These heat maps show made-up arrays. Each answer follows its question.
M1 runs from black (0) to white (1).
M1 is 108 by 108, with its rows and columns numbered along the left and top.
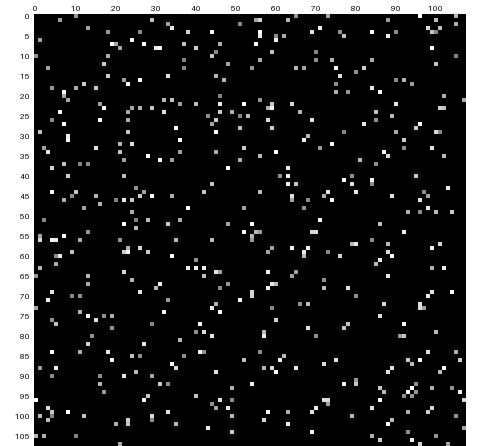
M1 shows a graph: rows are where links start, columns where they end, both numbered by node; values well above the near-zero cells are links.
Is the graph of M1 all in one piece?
no
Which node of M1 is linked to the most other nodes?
node 4
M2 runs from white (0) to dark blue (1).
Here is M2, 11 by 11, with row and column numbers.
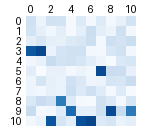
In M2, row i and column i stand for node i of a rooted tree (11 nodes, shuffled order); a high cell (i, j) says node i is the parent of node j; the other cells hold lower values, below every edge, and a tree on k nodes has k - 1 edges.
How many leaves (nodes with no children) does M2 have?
6
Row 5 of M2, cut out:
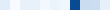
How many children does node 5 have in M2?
1
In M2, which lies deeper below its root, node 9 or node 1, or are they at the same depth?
node 1
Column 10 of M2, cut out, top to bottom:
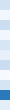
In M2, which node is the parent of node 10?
9
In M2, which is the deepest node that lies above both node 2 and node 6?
10
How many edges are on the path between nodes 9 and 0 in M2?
3
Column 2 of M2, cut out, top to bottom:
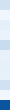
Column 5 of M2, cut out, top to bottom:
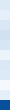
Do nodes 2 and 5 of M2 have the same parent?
yes
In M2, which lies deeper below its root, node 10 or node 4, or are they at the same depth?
the same depth
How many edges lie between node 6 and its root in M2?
2
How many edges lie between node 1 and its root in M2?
3
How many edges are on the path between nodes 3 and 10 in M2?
3
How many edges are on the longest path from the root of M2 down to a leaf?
3
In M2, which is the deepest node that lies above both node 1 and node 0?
3
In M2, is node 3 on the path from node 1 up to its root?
yes
